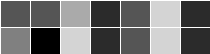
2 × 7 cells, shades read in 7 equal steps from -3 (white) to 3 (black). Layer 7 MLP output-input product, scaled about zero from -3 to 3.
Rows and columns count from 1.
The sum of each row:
4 4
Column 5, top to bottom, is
1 1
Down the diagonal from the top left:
1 3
